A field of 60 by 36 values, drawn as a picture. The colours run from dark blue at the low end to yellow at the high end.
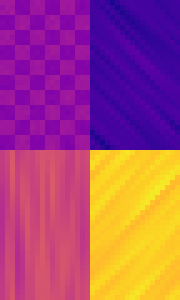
The table splits into 2 rows of 2 panels. Panel 1,1: low, checkered, faint in contrast. Panel 1,2: very low, slanting down to the right, faint in contrast. Panel 2,1: middling, streaked downward, faint in contrast. Panel 2,2: very high, slanting up to the right, faint in contrast.
